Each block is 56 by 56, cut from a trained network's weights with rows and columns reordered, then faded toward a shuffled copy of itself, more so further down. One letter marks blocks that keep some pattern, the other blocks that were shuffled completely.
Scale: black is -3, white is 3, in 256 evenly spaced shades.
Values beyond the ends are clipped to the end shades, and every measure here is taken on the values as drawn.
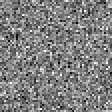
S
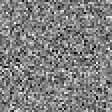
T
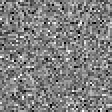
T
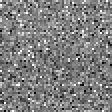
T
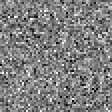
S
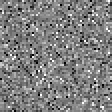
S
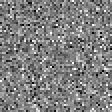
S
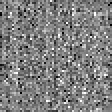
T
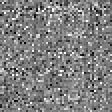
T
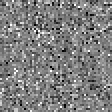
T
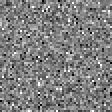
S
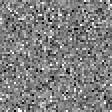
S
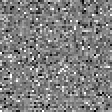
T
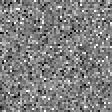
S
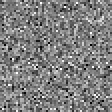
T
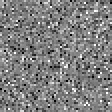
S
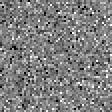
S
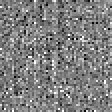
T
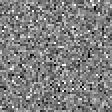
S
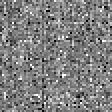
T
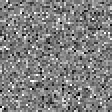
S
